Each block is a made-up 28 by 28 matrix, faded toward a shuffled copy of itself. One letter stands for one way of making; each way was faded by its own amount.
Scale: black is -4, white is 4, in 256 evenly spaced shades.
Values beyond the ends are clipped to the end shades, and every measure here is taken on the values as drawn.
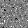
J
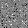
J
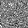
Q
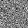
Q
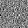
Q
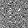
Q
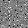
J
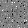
J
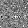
Q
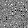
J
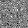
Q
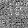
Q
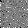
J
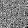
Q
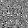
Q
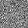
Q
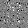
J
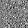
Q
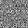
Q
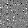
J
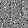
J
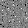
J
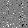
J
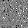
J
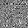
Q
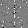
J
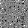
J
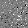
J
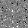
J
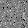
J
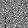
J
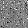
J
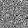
Q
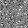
J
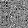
Q
